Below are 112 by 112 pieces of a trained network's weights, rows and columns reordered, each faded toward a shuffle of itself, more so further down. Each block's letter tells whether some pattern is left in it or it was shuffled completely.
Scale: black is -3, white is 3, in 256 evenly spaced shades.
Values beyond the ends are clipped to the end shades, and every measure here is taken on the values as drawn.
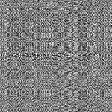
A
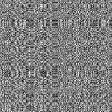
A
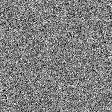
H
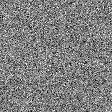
H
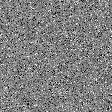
H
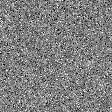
H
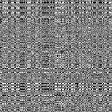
A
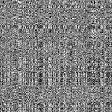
A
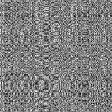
A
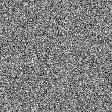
H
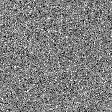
H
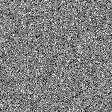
H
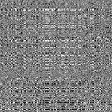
A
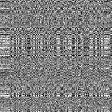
A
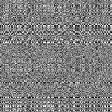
A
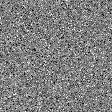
H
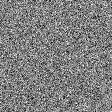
H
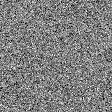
H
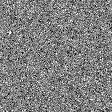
H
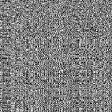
A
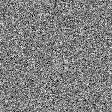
H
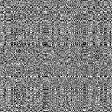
A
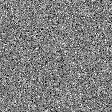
H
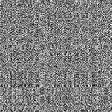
A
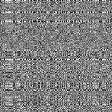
A
